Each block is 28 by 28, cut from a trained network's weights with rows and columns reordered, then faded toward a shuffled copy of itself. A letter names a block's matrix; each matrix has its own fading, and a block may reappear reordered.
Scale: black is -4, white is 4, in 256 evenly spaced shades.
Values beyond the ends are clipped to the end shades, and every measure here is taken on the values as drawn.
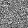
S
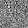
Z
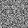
Z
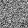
Z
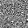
S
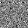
S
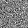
S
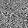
S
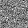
S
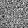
Z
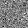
S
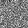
Z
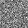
Z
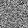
Z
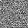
Z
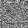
Z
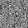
Z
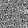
Z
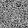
Z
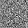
Z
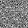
S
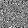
S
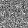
Z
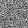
Z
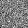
Z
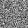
Z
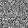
S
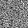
Z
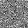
S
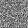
S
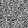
Z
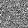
S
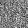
Z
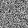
Z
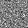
Z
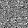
Z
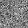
Z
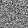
S
